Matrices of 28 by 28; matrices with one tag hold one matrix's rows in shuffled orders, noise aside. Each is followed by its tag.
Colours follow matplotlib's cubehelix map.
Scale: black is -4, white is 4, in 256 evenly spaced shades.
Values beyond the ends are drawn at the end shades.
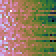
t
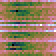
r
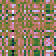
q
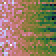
t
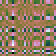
q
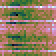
r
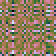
q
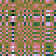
q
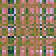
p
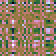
q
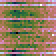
r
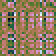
p
